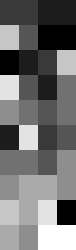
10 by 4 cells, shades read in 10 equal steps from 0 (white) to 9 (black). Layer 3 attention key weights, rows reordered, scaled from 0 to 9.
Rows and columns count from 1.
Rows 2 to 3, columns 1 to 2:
2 6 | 9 8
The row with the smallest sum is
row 10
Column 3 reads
8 9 7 8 6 7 6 3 1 0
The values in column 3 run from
0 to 9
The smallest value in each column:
1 1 0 0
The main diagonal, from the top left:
7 6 7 5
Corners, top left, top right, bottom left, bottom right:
7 8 3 0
